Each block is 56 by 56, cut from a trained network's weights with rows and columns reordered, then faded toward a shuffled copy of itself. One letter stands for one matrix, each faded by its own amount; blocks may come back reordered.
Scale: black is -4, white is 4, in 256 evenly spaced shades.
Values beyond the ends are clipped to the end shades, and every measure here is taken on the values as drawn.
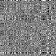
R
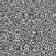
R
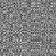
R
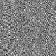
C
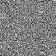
C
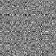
R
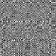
R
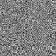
C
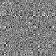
R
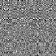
R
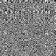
R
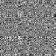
R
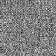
C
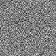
C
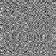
R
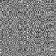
R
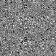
C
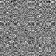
R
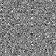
C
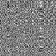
R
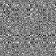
R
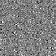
C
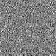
C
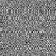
R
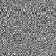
R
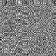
R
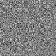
C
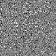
C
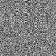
C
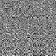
R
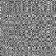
R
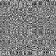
R
